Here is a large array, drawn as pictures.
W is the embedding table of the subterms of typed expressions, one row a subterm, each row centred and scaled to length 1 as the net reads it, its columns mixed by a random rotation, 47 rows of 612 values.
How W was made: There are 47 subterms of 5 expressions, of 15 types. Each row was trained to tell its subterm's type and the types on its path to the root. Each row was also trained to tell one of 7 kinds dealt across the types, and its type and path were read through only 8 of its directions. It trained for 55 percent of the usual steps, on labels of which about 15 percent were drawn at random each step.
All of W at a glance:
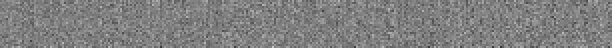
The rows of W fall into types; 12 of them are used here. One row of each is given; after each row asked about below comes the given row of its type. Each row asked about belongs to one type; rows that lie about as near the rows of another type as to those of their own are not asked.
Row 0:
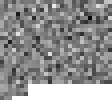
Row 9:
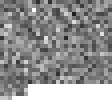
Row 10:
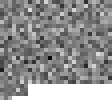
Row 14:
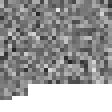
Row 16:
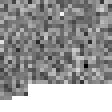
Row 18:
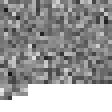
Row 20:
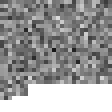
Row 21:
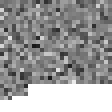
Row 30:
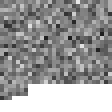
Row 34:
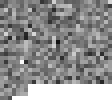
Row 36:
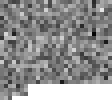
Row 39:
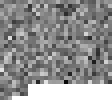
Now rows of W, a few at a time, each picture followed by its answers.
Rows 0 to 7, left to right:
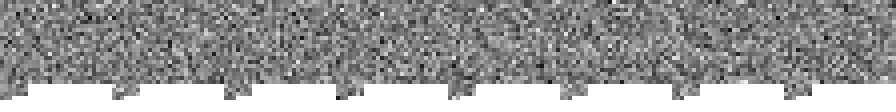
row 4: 21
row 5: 18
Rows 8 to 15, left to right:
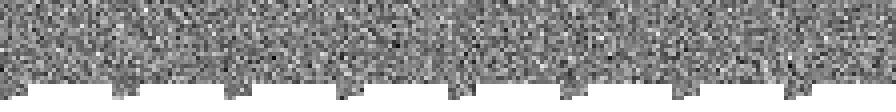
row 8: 10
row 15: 21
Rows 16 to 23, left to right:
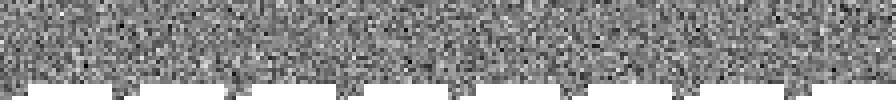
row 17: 10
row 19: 21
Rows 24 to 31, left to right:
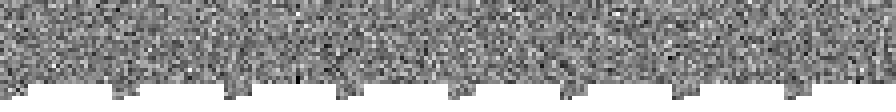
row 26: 39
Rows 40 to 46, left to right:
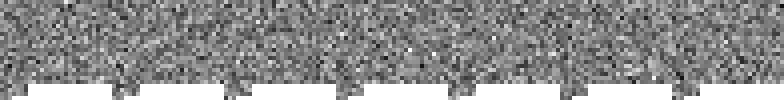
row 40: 20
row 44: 9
